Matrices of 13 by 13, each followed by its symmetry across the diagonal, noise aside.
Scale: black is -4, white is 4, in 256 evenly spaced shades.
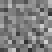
antisymmetric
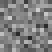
neither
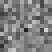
neither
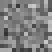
antisymmetric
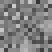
symmetric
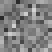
symmetric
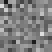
antisymmetric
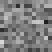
neither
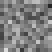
antisymmetric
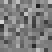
neither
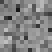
symmetric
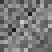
symmetric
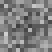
symmetric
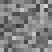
neither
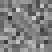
antisymmetric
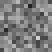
symmetric
